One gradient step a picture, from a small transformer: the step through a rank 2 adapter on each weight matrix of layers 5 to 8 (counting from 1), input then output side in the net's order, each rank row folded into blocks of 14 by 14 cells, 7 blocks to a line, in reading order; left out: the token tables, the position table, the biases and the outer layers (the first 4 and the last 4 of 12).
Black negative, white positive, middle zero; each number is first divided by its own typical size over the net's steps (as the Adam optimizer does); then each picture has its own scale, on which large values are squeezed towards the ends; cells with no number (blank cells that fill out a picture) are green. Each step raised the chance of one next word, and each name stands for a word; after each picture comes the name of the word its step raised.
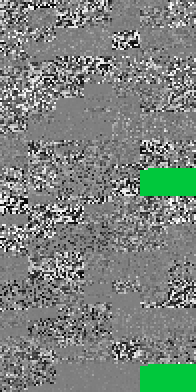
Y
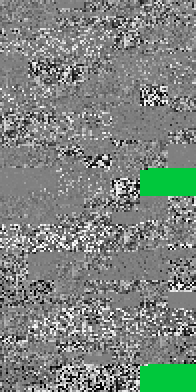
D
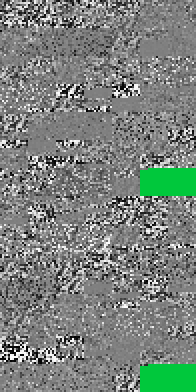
D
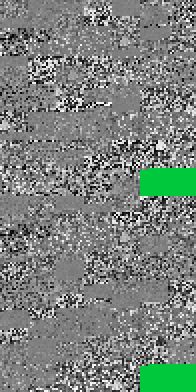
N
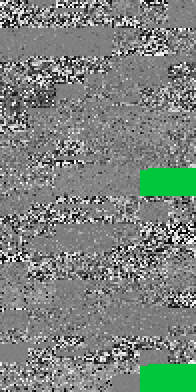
Y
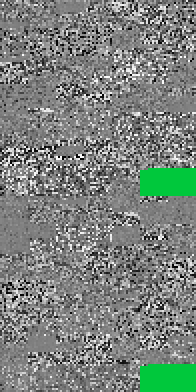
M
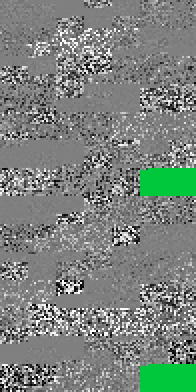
N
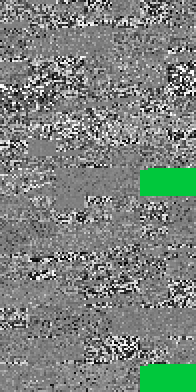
Y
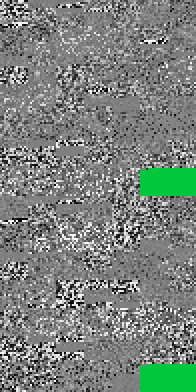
D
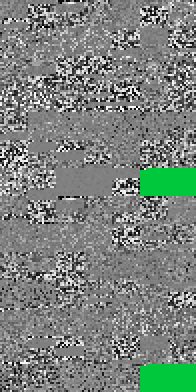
Y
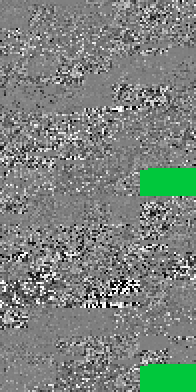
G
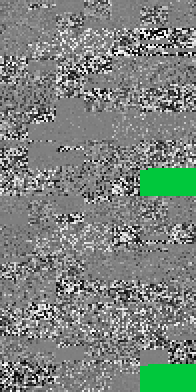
N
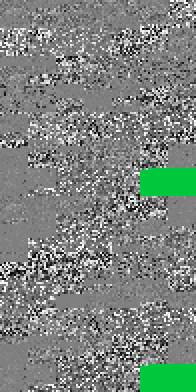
D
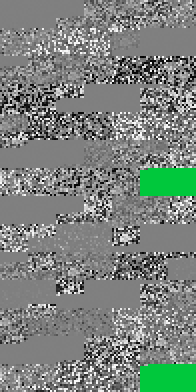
N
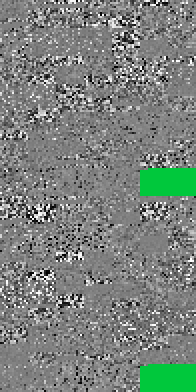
G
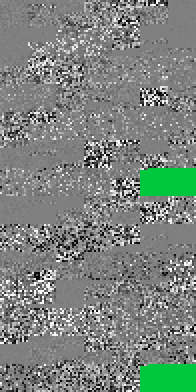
G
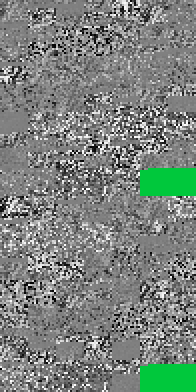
M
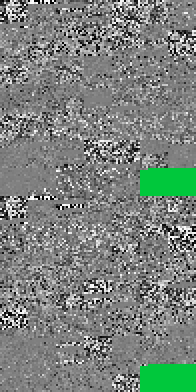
M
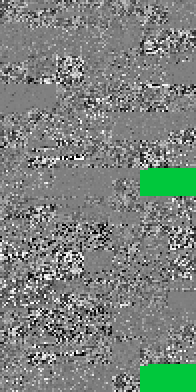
G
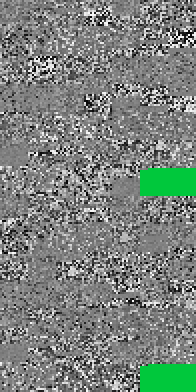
N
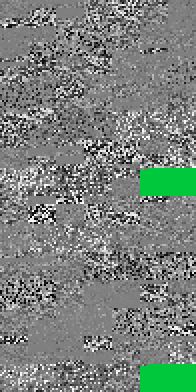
M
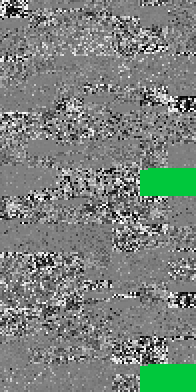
N
